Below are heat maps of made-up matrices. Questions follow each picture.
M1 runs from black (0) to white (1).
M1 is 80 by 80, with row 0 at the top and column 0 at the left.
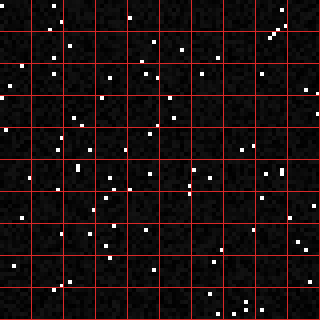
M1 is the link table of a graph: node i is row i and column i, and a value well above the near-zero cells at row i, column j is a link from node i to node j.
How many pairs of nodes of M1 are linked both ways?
0
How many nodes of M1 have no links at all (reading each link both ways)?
3
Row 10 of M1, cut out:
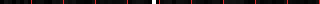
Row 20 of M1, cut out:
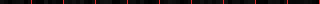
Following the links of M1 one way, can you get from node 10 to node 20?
no
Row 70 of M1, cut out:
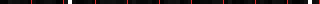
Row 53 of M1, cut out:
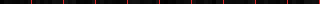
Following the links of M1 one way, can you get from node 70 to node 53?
yes
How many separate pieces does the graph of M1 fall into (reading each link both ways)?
6
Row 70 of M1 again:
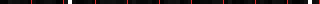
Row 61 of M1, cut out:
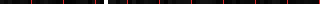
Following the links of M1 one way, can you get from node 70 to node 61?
yes
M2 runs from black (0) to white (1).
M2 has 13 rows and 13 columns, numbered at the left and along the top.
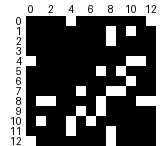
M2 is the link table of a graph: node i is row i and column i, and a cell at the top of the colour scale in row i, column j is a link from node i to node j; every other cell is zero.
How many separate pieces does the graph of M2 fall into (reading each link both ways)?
2
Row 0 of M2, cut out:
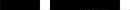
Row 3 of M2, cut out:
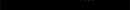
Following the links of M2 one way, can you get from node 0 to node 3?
no
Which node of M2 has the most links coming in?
node 8
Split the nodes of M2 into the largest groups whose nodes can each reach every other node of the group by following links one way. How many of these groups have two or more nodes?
1
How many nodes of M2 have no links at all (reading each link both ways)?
1
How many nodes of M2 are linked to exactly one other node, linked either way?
2
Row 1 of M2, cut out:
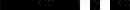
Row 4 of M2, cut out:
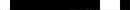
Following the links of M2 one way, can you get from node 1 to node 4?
yes
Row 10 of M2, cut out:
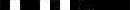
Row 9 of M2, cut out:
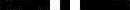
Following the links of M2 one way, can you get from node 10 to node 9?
yes
